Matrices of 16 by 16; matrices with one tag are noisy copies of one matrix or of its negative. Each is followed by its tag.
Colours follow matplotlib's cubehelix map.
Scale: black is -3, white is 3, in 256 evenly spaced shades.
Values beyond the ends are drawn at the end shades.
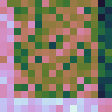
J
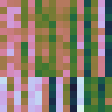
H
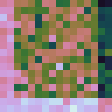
J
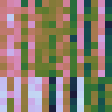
H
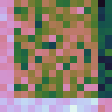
J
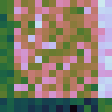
J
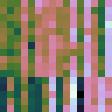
H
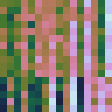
H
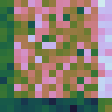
J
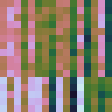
H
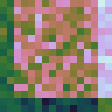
J
